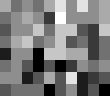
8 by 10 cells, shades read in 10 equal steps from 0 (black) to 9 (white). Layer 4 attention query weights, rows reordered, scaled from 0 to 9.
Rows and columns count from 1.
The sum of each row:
57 52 50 46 43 31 37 27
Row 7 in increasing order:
1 1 2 3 3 3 5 5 6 8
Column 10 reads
6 6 7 4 4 5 3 0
